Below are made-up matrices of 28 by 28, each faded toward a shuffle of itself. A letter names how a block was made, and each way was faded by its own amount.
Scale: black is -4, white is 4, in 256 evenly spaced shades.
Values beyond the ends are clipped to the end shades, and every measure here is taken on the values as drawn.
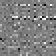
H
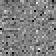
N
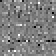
N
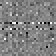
H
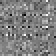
H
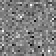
N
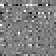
H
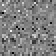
N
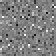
N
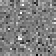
N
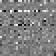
H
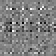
H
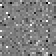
N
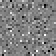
N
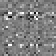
H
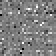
N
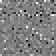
N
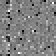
N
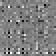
H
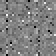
N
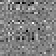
H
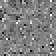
N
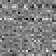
H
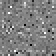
N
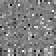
N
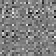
H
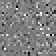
N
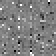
N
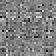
H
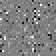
N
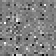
N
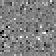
N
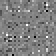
N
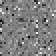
N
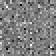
N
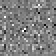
N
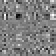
H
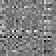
H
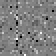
N
